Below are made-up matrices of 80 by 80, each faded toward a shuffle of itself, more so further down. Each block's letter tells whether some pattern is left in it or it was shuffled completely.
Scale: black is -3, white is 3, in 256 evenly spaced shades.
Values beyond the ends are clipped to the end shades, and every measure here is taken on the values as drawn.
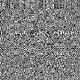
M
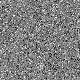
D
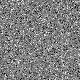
D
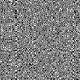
M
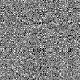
M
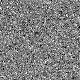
D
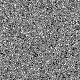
D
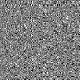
M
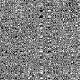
M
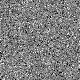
D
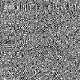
M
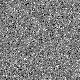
D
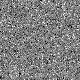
D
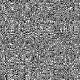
M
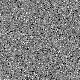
D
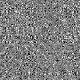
M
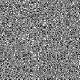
M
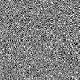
M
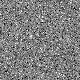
D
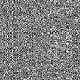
M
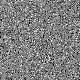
D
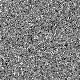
D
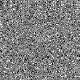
M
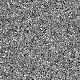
D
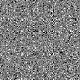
M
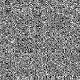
M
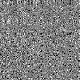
M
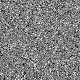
D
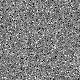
D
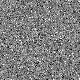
D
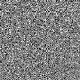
M
